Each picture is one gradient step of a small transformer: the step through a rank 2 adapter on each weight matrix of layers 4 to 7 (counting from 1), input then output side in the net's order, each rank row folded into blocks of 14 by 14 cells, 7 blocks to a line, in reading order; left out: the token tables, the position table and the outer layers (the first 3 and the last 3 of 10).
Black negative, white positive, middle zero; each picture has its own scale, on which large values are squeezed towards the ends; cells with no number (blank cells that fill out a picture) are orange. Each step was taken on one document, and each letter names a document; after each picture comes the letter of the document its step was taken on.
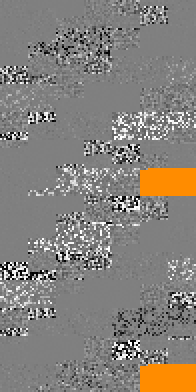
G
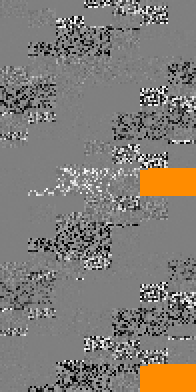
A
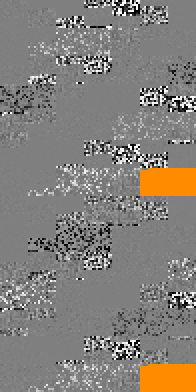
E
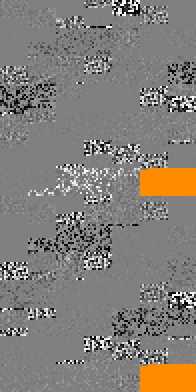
E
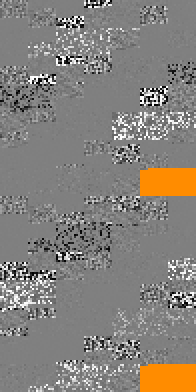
G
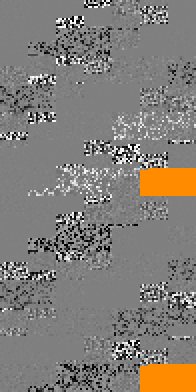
A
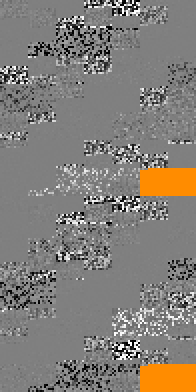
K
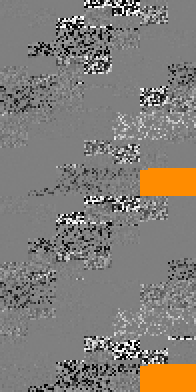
K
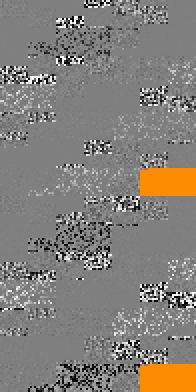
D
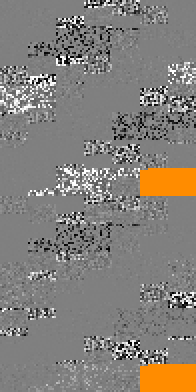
G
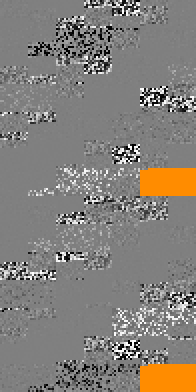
K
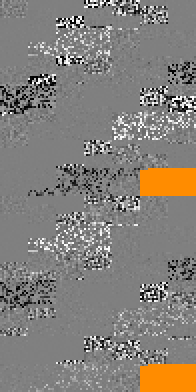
A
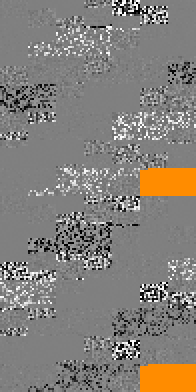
E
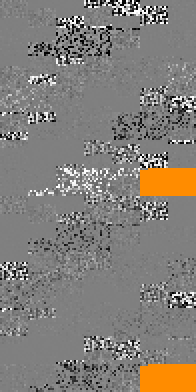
G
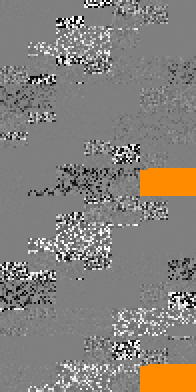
D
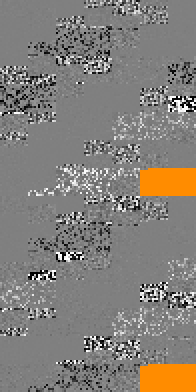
D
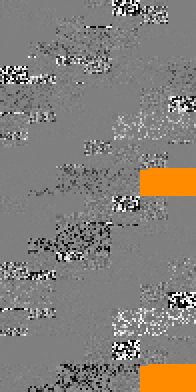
D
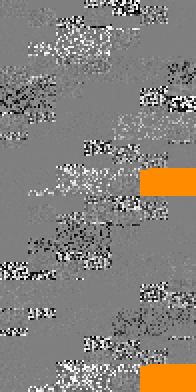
E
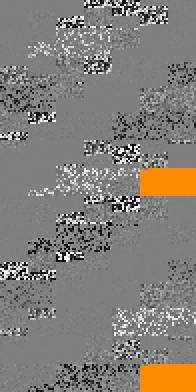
K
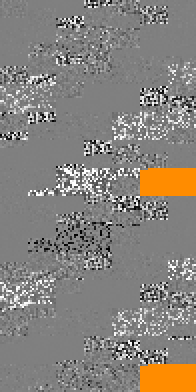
G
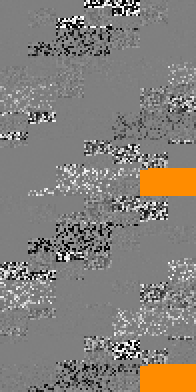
K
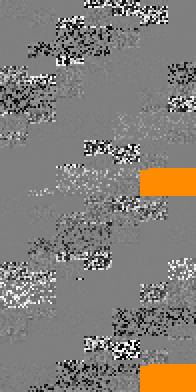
K
